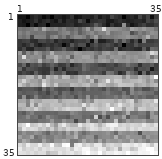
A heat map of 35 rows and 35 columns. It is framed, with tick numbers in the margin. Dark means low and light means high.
Horizontal stripes repeat 6 times down the table. On average the colour sits 50% of the way up the scale. Values rise toward the bottom.
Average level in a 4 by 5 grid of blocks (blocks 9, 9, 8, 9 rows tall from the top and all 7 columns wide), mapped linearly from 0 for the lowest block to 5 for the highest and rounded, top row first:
0 0 0 1 1 / 2 2 3 3 3 / 2 3 3 3 3 / 5 4 5 5 5
